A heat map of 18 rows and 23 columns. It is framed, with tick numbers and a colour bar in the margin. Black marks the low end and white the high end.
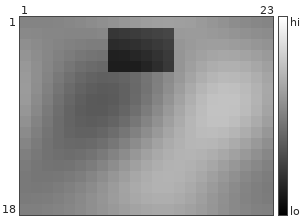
Ninth with the highest average: middle right. Ninth with the lowest average: top middle. Odd patch: lower, in the top middle. Roughest part: top middle. Mirror symmetry: none.
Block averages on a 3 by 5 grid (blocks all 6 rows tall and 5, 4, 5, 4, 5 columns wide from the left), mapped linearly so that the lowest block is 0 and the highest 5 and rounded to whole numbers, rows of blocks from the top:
3 1 0 4 4 | 2 1 3 5 5 | 2 3 4 4 3
